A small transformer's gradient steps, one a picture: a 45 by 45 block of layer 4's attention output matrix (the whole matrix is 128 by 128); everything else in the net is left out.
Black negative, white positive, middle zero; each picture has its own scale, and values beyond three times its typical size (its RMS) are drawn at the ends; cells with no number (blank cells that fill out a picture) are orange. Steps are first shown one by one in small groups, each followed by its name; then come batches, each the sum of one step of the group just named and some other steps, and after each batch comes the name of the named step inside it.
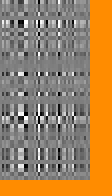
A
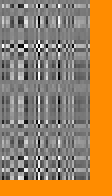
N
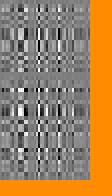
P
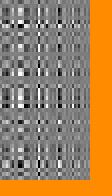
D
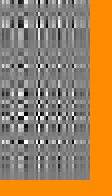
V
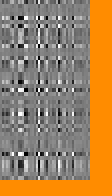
P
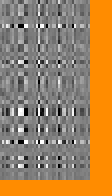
V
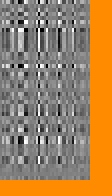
V
